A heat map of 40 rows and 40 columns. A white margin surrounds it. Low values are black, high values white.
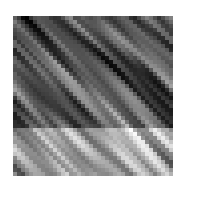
Roughest part: bottom right. Ninth with the highest average: bottom right. Grain: diagonal, down to the right. Average level on the scale: 40%. Seam: horizontal, 70% of the way down, the bottom part higher.
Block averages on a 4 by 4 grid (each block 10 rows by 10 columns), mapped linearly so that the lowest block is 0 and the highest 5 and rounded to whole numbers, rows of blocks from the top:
0 0 1 1
1 1 0 0
1 1 3 1
4 4 4 5
